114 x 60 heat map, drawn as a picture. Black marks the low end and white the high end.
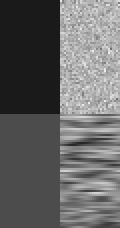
The table splits into 2 rows of 2 panels. Panel 1,1: very low, flat. Panel 1,2: high, fine-grained. Panel 2,1: low, flat. Panel 2,2: middling, streaked across, strong in contrast.
